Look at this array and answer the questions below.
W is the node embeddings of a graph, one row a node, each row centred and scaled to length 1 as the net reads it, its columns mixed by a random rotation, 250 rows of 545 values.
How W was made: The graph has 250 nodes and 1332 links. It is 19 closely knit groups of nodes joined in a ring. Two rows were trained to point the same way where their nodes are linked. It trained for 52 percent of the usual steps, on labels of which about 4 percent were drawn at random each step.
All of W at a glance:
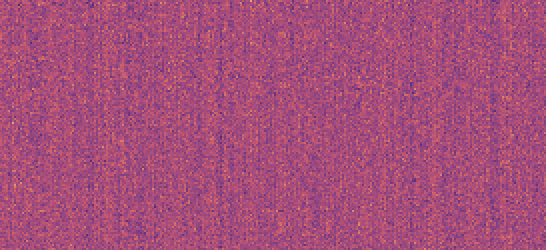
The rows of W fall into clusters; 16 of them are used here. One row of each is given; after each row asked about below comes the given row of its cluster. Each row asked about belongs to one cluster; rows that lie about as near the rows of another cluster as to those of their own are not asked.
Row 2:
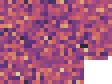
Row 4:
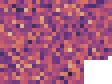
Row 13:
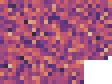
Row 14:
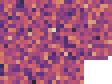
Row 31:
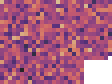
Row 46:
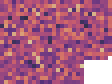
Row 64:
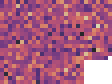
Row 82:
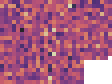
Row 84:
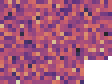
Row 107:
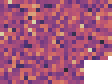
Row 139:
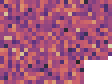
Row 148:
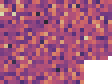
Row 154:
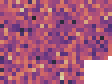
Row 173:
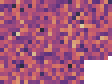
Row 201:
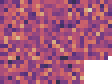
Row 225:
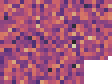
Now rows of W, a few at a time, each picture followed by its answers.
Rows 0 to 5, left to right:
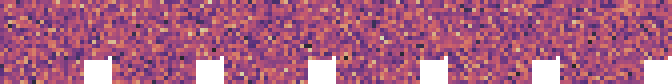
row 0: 14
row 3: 2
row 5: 4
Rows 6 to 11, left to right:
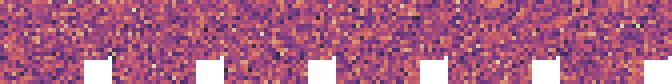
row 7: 154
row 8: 14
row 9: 4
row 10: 84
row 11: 4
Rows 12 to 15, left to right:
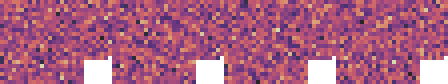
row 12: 154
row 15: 201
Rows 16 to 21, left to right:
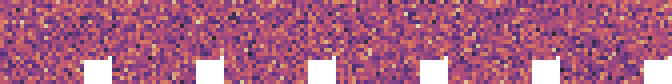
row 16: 4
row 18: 84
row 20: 84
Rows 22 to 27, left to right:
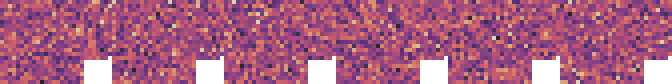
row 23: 31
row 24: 107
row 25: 13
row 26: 2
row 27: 84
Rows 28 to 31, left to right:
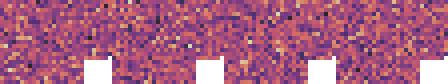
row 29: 2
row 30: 14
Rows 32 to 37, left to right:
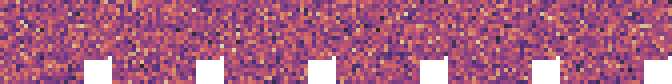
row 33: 139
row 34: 46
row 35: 173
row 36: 46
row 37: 173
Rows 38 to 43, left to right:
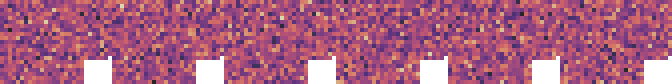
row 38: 13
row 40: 46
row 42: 14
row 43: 14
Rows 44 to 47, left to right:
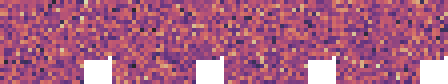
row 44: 31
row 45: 173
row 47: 154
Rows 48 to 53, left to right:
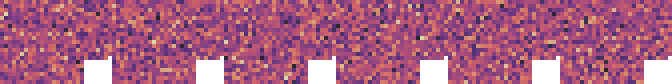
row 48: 139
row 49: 2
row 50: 154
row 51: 148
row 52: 84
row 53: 13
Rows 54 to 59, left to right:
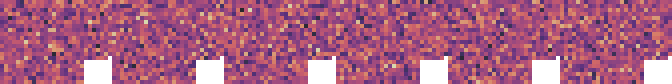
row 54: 14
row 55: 107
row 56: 4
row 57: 173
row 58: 13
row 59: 2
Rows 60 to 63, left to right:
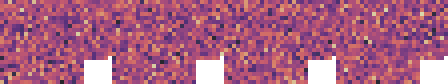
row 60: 154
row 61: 154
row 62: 139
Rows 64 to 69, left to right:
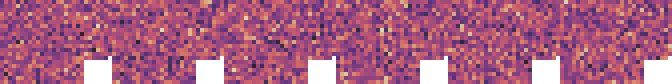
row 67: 82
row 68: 139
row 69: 139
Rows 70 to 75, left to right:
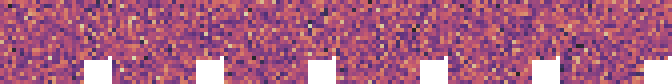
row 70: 107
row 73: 4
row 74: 4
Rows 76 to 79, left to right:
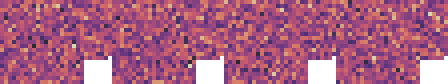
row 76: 225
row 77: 225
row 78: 31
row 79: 46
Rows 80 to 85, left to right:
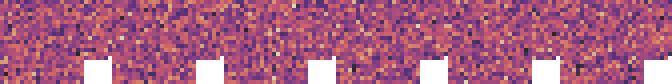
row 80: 64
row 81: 14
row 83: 173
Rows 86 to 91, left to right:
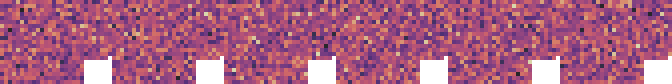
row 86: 173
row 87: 46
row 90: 4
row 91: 82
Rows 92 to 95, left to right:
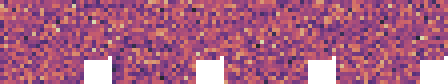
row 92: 148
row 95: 148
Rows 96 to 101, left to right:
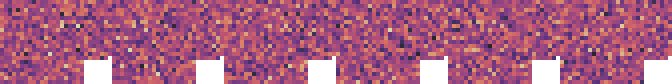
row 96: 4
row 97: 13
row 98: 4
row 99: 14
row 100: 13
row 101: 31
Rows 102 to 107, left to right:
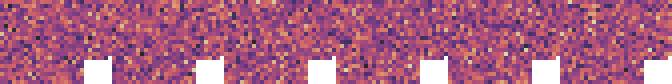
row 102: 107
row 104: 84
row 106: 139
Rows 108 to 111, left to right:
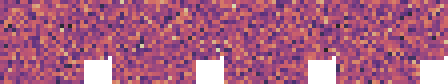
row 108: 201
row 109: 84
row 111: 14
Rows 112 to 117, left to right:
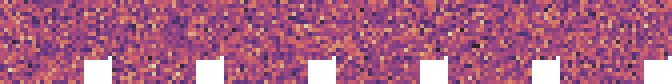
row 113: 154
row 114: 173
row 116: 107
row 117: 201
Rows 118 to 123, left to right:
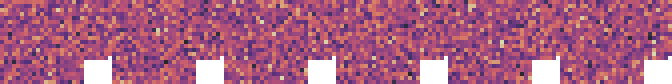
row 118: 31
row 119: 82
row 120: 84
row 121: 201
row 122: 201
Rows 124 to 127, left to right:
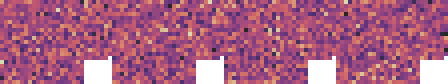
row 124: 31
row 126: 82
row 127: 84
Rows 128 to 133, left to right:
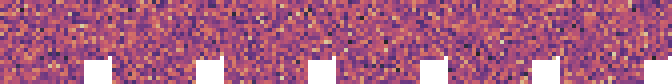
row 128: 173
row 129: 4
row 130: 84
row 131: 46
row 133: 82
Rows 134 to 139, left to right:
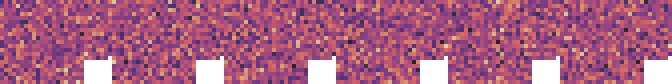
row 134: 64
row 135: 31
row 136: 173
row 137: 139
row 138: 82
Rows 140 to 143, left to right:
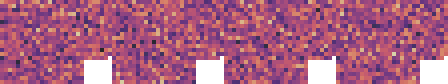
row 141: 82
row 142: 13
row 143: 139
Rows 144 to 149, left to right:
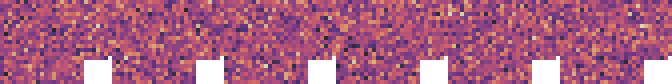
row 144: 64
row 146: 154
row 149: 173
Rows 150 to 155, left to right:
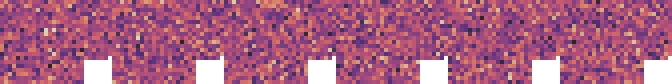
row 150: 82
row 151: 84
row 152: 84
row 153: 13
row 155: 139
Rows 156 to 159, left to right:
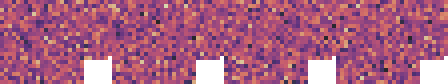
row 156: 2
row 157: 148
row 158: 154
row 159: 225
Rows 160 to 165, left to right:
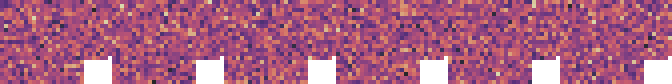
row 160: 13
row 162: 2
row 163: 4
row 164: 31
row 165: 107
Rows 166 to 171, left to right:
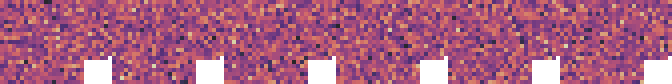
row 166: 13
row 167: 154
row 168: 225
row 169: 14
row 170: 225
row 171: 148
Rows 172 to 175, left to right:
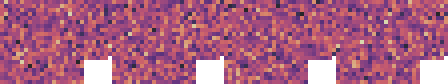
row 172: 139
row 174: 173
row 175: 14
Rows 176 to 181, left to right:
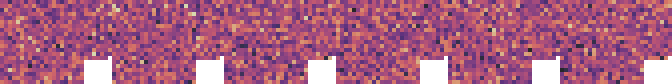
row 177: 148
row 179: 4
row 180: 82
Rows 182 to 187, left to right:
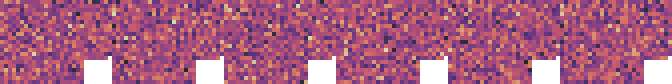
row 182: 173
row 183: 148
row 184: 148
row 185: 46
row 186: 139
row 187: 148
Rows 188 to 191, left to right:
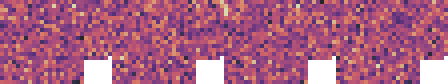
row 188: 148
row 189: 201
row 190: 148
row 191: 154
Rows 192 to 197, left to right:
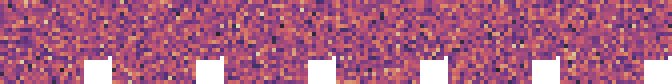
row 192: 13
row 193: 84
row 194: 46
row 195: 2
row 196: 225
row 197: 201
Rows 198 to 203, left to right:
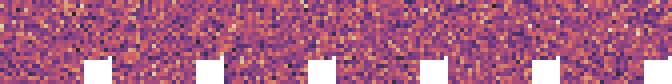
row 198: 4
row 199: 154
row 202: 107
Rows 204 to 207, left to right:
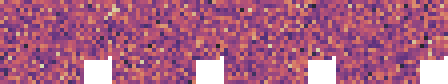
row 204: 154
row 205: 148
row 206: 4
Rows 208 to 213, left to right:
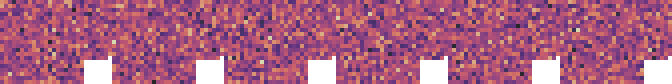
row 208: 82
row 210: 2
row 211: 2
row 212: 201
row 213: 107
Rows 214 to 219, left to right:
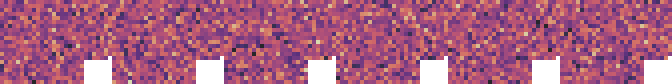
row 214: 14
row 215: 84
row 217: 107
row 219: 173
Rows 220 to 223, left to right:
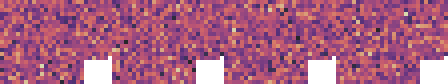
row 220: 154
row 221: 139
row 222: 225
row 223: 173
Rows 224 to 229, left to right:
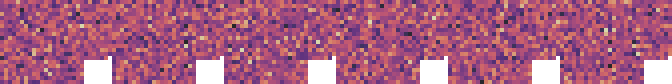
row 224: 173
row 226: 201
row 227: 107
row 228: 14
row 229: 82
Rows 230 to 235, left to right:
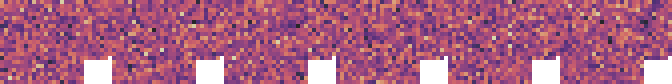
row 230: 154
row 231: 173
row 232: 201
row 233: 225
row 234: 2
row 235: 46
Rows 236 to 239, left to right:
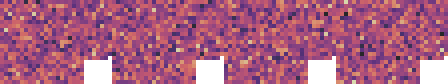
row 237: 4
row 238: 14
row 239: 84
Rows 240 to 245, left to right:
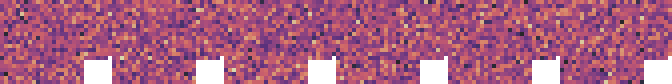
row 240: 64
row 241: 201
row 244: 107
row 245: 31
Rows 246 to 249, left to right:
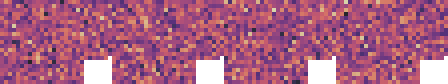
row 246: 46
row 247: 13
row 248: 154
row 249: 84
